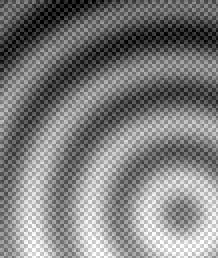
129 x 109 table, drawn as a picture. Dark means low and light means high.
Concentric rings centre on the bottom right. The field climbs toward the bottom. No single row or column stands out from its neighbours. There are no lone odd cells. The ninth with the highest average is the bottom right.
